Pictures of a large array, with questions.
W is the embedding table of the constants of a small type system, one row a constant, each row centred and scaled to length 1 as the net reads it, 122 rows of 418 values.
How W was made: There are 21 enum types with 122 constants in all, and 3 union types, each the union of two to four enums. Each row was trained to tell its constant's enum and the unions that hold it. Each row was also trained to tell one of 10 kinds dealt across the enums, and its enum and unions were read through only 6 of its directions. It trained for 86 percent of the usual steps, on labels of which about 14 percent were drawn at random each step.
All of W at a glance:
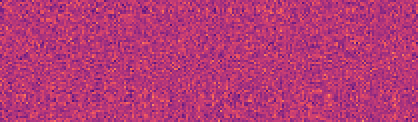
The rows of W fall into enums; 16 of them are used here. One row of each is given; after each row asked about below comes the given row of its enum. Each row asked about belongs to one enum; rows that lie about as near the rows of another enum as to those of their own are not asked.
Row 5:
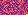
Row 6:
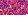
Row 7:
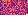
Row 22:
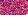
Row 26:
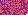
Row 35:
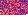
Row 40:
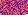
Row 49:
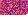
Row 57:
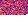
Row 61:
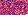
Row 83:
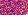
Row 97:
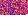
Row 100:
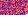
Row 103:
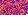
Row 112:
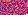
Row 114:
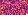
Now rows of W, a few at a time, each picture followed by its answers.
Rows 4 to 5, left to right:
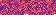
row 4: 112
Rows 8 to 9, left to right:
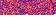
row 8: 35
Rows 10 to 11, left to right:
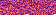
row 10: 35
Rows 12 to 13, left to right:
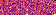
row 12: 83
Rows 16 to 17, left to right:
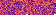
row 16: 61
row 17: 103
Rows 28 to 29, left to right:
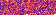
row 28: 112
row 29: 49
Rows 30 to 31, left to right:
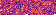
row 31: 7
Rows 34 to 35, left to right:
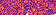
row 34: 26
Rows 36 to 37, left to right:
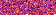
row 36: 22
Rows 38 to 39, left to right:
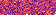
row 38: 97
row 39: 26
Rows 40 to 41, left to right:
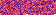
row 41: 22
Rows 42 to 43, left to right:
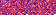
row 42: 57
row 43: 57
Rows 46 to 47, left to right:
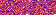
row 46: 61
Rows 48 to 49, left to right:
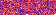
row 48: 35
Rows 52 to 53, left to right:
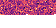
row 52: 97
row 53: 100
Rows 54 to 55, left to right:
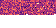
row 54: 5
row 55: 7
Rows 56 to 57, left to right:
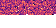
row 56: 5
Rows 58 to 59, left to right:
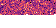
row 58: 112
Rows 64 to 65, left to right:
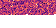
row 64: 22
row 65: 114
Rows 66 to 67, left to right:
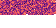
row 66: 40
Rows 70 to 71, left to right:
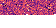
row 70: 61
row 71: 35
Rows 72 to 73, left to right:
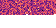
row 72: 114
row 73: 83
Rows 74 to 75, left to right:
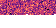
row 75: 57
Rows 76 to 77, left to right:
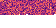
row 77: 26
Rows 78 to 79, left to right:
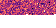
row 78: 100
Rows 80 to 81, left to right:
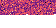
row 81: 35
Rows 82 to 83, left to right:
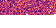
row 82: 114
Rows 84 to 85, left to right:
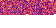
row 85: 97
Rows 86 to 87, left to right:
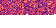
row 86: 26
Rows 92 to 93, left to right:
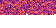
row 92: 114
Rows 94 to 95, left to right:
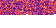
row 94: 61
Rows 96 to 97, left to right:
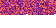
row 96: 83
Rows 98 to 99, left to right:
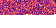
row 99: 97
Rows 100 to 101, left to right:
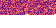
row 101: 100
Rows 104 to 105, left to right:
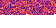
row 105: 97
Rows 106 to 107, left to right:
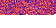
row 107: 57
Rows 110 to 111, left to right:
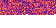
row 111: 7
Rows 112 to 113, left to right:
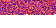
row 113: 26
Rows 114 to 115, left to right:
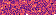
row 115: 5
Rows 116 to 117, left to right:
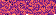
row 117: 5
